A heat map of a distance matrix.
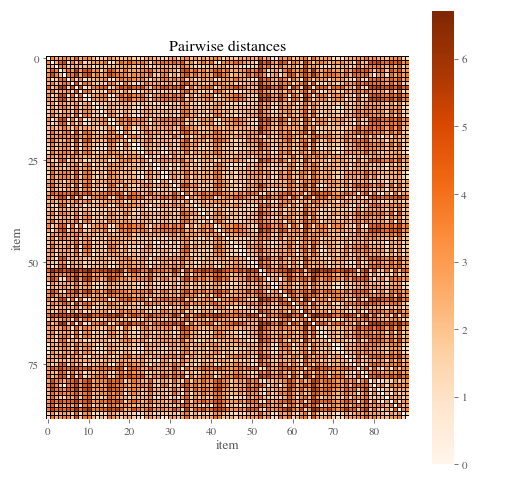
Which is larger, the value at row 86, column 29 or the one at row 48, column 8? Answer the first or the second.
the first
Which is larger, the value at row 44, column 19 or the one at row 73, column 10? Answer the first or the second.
the first
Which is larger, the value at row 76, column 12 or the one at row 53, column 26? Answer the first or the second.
the first
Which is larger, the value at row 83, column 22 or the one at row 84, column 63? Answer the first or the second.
the first
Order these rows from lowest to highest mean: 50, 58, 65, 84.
50, 58, 84, 65
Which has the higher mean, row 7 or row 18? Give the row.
7
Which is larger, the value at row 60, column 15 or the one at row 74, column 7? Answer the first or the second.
the first
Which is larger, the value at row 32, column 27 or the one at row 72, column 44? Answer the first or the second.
the second
